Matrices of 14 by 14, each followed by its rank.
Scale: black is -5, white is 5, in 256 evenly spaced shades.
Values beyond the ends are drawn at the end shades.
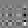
one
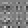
two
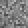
full rank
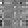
two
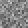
full rank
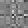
two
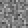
full rank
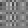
one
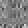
three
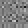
three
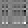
one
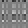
one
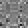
three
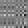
one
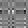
one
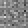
three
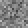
full rank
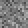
full rank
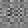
two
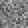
full rank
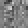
three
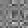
two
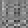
two
